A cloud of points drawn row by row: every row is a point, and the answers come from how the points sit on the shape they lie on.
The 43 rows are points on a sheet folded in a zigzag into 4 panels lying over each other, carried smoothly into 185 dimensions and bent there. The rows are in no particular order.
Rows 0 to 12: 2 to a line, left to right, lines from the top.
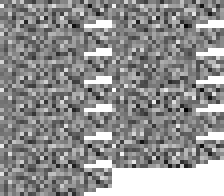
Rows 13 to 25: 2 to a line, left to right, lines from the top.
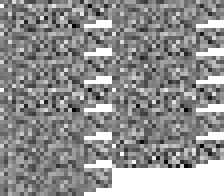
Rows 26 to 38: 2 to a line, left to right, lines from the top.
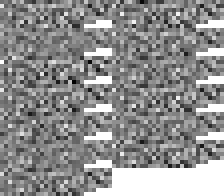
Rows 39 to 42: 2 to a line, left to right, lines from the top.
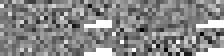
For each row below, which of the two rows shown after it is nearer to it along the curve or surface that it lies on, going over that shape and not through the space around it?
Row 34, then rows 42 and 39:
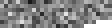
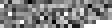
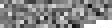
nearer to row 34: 42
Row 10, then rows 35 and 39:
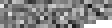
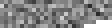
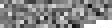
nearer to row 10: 35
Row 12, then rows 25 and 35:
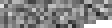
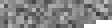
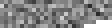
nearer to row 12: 25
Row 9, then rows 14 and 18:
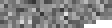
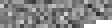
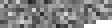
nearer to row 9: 14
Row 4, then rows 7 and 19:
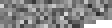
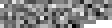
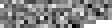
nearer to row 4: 19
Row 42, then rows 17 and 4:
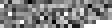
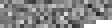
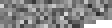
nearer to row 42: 17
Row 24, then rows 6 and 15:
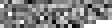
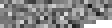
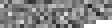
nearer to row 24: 15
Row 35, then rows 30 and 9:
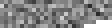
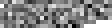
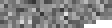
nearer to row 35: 9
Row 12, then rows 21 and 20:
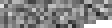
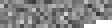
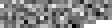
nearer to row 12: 21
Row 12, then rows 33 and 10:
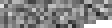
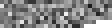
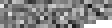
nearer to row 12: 10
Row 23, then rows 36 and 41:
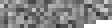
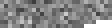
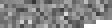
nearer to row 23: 36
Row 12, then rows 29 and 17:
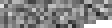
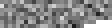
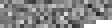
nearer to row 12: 17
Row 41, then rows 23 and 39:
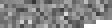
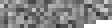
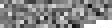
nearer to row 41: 39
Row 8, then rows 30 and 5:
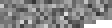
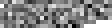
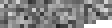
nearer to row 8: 30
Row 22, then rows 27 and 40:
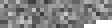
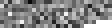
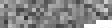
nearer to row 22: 40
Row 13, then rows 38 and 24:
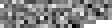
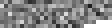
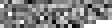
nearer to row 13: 38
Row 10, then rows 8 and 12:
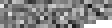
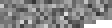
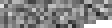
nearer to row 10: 12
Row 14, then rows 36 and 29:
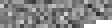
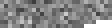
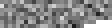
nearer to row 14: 36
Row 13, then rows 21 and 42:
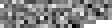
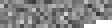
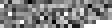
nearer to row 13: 21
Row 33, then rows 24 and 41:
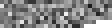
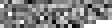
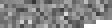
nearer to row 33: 41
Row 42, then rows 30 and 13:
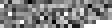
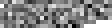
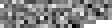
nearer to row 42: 30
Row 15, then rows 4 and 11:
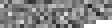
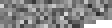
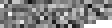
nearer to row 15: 11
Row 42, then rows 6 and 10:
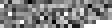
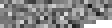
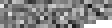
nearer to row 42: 10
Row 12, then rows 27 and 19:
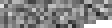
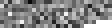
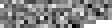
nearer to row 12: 27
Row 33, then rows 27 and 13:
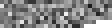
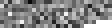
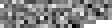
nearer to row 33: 13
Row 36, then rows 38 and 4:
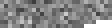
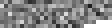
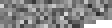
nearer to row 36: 38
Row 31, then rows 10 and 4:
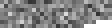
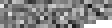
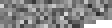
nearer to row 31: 10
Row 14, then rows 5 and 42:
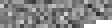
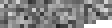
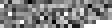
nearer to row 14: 42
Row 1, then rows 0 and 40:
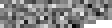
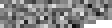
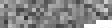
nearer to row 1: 0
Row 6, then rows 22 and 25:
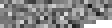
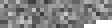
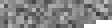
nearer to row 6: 25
